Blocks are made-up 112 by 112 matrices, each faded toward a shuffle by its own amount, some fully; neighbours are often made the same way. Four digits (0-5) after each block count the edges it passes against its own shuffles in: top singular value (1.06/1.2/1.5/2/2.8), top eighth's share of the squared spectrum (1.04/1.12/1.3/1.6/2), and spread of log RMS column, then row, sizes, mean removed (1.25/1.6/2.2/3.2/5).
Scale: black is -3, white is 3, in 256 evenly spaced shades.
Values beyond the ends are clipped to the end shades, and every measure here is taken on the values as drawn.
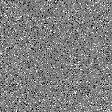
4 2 0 1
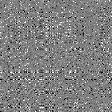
5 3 2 3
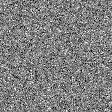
0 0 0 0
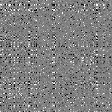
5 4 3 3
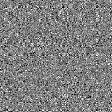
4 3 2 2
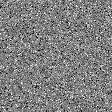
0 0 0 0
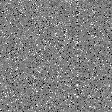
3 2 1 0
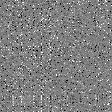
4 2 1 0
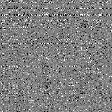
4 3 2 3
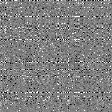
5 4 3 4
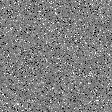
0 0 0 0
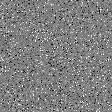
0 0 0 0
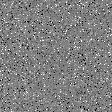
2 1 1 0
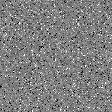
3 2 0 0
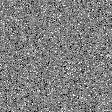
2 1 0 0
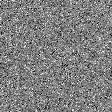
1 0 0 0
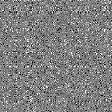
4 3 2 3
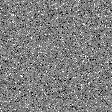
1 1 0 0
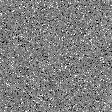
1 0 0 0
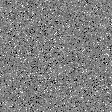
0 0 0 0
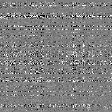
2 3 3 5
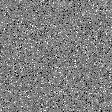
2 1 0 0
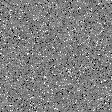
0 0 0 0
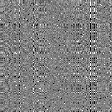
5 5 4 3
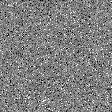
3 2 1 0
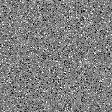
3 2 1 0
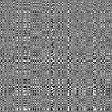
5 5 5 4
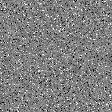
2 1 0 0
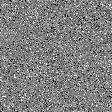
2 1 0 0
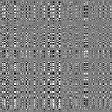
5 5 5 4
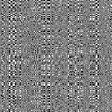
5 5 4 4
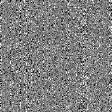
1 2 4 0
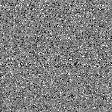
1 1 0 3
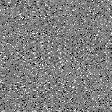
4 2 1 1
